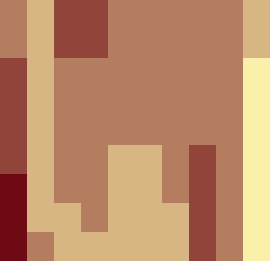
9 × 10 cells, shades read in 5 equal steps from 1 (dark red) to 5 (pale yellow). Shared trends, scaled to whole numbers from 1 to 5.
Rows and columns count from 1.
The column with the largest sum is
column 10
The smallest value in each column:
1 3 2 2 3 3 3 2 3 4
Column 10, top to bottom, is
4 4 5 5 5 5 5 5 5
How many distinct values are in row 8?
5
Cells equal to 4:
23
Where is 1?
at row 7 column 1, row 8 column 1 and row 9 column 1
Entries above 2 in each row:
8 8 9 9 9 8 8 8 8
